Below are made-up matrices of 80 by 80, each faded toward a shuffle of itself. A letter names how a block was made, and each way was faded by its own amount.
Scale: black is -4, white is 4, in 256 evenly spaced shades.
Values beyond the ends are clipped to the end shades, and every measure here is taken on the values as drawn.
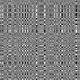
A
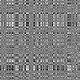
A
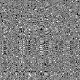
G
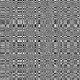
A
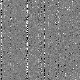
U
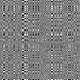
A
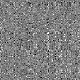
G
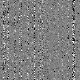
U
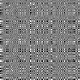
A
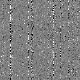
U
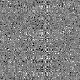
G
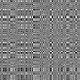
A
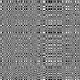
A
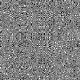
G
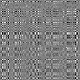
A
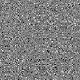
G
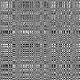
A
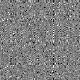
G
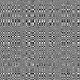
A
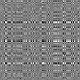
A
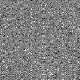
G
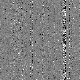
U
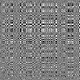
A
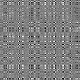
A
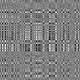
A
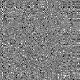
G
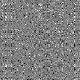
G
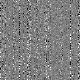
U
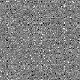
G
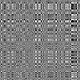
A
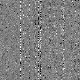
U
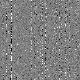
U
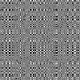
A
